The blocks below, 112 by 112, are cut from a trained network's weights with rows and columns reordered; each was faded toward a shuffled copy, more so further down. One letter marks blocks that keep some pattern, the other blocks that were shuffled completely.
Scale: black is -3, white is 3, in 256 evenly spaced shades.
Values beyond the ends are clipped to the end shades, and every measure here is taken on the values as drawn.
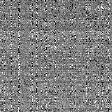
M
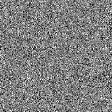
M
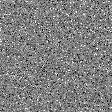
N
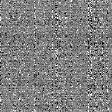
M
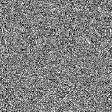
M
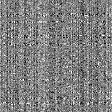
M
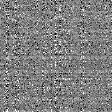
M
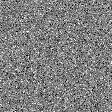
N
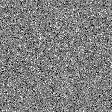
N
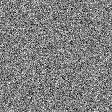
N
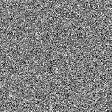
M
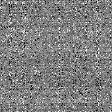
M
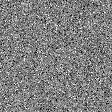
N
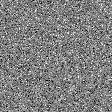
N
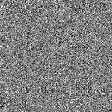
M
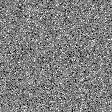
N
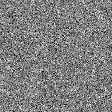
M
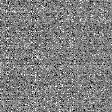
M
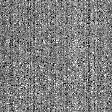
M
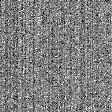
M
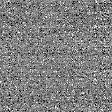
M
